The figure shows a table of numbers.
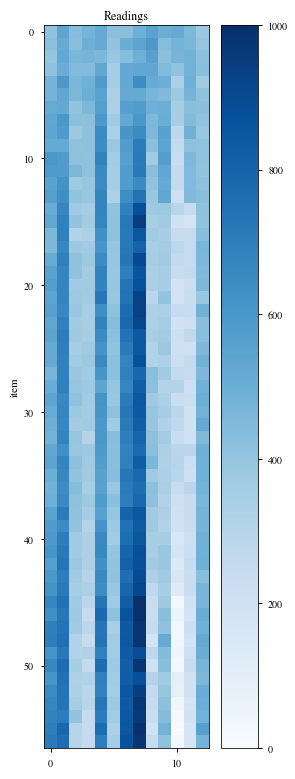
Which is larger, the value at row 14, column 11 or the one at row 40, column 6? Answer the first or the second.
the second
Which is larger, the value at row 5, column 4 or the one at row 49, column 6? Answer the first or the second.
the second
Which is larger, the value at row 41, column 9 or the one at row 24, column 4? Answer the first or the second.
the second
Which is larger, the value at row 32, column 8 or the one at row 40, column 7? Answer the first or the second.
the second
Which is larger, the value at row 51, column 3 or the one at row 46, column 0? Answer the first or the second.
the second
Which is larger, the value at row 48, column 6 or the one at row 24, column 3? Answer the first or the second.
the first
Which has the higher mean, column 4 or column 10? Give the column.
4
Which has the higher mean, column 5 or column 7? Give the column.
7
